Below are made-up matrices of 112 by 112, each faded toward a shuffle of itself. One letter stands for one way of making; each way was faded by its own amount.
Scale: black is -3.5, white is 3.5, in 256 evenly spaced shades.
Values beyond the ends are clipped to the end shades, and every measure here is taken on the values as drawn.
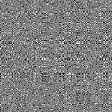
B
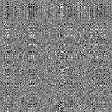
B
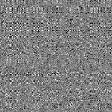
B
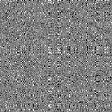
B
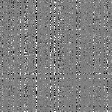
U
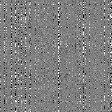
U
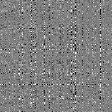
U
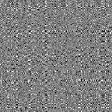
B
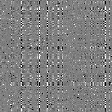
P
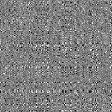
B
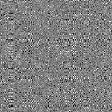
B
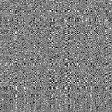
B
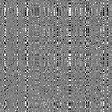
P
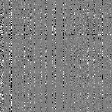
U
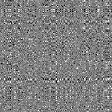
B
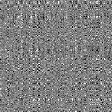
B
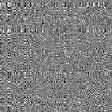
B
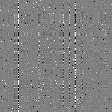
P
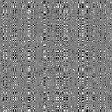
P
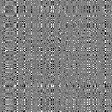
P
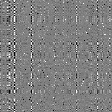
P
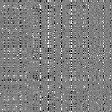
P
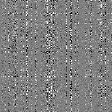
U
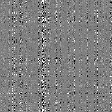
U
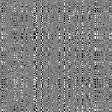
P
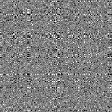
B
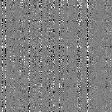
U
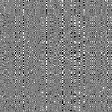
P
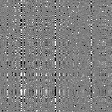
P
